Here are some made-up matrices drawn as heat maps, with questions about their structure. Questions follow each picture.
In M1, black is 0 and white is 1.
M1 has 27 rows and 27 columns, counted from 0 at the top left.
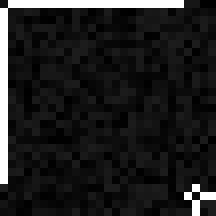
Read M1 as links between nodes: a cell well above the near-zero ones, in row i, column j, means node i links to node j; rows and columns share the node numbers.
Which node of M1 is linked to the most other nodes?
node 0
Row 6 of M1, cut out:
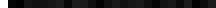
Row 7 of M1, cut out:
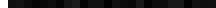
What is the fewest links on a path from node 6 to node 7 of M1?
2
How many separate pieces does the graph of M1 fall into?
2
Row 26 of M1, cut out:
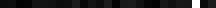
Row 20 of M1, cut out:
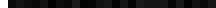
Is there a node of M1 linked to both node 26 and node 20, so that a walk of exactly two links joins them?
no
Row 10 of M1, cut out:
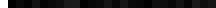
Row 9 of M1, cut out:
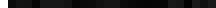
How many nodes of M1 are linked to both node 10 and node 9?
1
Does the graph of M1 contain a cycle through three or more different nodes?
no
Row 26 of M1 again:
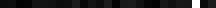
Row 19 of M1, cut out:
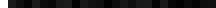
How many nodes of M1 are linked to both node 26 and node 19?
0
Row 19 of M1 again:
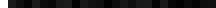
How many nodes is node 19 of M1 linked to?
1
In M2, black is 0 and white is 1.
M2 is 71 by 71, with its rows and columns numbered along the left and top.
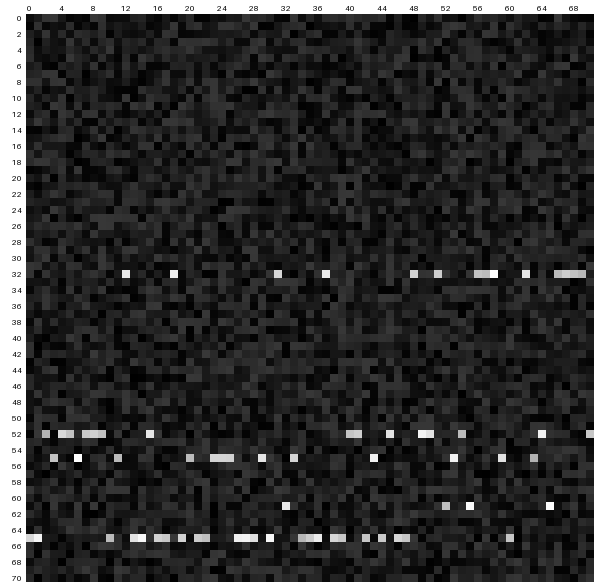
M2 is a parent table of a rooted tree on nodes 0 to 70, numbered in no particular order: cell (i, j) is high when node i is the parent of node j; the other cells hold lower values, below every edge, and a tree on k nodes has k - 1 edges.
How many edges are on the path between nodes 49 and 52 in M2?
1
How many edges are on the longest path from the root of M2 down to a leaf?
2
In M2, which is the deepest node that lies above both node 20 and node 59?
55
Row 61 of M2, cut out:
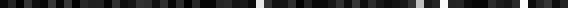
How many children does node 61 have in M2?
4
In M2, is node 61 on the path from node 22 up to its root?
yes
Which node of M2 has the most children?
65
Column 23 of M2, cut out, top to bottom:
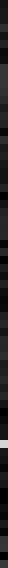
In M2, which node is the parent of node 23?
55
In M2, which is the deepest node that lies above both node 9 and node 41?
52
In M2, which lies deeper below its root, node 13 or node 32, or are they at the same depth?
node 13
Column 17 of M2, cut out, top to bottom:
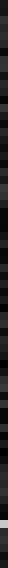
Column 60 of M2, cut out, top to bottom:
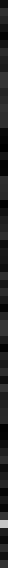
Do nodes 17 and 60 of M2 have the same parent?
yes
